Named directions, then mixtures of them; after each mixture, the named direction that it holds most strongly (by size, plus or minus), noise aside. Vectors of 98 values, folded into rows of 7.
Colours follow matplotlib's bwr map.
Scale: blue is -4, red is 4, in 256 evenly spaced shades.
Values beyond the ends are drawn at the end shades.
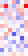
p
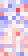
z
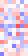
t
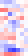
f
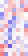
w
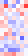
p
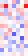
p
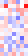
p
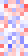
w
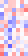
w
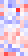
z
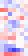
f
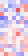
z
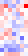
p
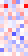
p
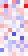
p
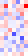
p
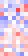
z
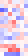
f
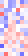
z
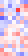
z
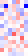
p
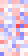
t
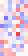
t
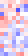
z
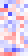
f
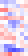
f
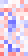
w
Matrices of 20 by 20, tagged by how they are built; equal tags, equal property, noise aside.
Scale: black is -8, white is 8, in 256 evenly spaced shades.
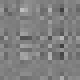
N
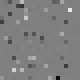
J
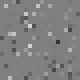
J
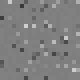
J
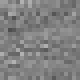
N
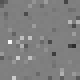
J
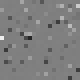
J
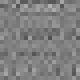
N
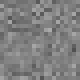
N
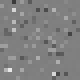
J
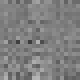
N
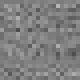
N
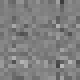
N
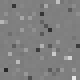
J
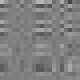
N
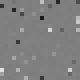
J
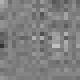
N
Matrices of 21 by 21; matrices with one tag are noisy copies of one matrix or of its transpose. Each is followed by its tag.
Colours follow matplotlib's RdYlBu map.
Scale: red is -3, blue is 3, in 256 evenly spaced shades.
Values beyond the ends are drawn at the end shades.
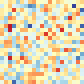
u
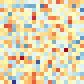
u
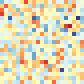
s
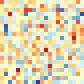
u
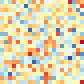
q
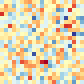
s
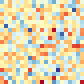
q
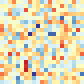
s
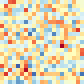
s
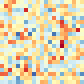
s
